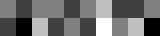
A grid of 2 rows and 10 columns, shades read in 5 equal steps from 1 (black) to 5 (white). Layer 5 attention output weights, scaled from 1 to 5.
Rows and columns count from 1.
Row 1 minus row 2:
1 1 -1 1 -1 1 -1 -1 -2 2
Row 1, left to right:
3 2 3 3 2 3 4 2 2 3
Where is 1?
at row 2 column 2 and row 2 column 10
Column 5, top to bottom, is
2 3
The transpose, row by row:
3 2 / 2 1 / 3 4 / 3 2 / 2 3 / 3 2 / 4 5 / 2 3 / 2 4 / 3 1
